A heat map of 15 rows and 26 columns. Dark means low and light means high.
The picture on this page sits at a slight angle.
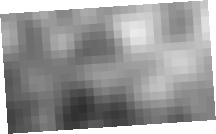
Grain: blotchy. Mirror symmetry: none. Slope: up to the top right. Odd rows or columns: none.
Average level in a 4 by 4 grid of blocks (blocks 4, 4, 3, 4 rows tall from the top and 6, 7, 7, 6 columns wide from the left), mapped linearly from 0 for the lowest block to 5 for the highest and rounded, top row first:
3354 / 2245 / 2244 / 1022
